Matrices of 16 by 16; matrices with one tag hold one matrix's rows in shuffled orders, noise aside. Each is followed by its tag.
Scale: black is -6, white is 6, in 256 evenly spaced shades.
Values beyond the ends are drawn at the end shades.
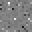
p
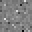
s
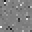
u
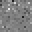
p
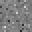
s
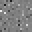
u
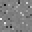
u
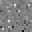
p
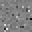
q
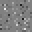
s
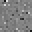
q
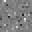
s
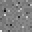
u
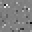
q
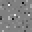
p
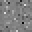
s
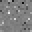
p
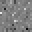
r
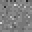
r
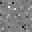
p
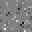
s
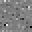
q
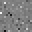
u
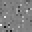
u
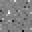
p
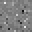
s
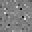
s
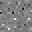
p
